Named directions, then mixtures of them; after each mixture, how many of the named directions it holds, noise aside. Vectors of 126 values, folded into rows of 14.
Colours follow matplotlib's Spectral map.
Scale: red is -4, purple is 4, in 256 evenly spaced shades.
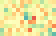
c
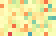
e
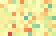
two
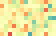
one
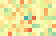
two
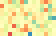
one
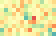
one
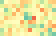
one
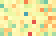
two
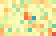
one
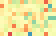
one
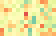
two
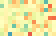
one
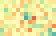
one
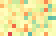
one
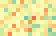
two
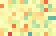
one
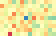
two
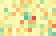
one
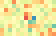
one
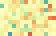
one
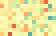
one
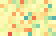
two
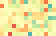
one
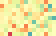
one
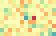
one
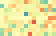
two
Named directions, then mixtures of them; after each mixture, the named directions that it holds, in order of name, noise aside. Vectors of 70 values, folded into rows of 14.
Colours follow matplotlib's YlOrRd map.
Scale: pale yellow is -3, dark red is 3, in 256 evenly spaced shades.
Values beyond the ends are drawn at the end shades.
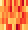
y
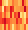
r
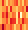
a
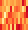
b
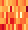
a, b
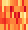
r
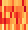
a, r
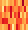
r, y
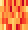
y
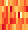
a, r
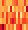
a, b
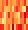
b, r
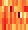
a, r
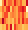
b, y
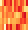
r, y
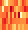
a, r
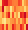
r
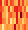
a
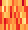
b, r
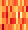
a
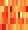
a, r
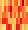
r, y
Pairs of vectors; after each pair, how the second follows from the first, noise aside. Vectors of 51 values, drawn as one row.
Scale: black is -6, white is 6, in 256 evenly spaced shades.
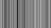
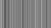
partly zeroed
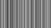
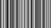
scaled up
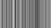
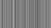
shrunk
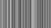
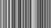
scaled up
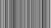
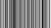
scaled up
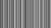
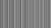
shrunk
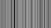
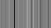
partly zeroed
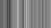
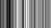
scaled up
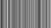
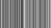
shuffled
